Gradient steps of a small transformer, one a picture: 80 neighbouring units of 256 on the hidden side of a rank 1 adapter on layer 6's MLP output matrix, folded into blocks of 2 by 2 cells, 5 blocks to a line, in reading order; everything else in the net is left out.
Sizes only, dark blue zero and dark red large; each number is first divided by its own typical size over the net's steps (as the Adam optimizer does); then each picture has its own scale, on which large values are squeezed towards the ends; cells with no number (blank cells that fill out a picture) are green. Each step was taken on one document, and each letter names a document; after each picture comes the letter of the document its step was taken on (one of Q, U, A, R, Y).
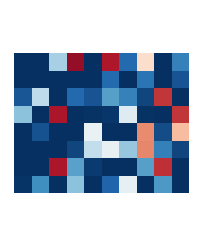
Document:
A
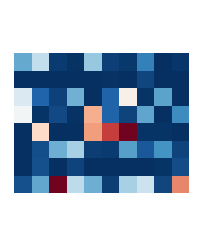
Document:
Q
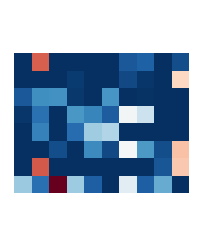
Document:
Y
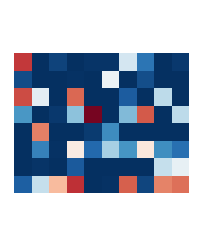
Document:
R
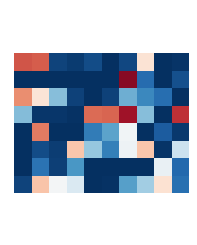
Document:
R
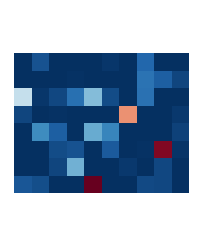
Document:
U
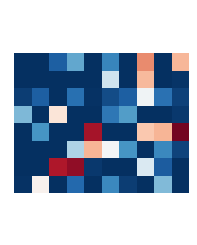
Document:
A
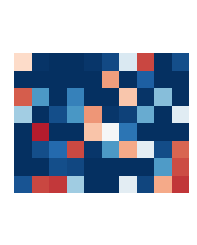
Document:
R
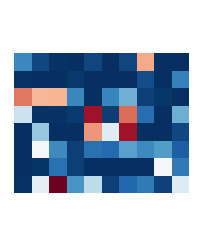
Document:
Q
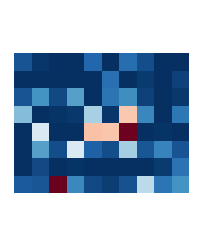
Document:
Q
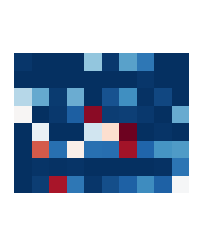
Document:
Q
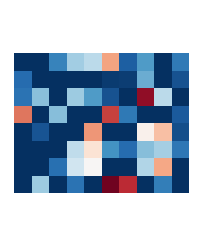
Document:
A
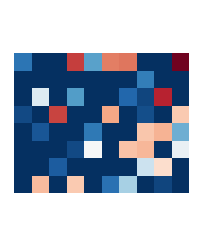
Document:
A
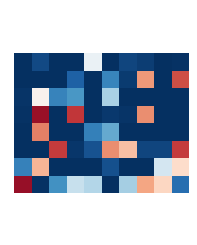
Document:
Y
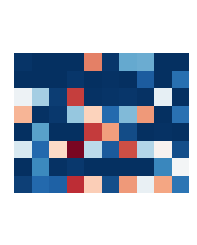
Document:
R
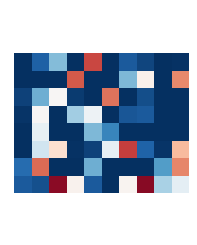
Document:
Y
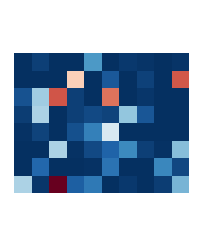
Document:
Y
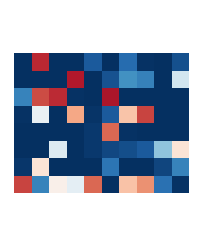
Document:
Y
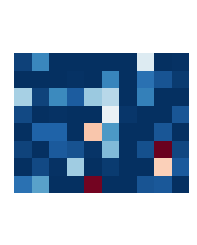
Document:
U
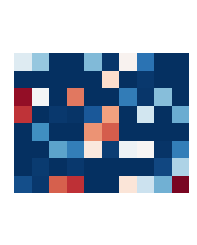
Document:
R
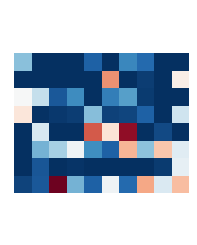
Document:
Q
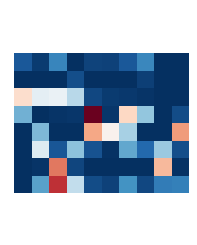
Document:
Q
